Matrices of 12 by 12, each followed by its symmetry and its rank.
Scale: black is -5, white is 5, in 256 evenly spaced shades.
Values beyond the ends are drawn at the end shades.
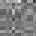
neither, rank two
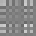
symmetric, rank one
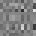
neither, rank two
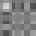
symmetric, rank one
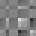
symmetric, rank one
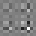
symmetric, rank one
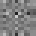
neither, rank two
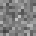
neither, full rank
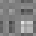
symmetric, rank one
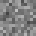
neither, full rank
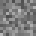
neither, full rank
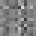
neither, rank two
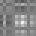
symmetric, rank one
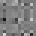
neither, rank two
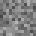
neither, full rank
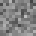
neither, full rank
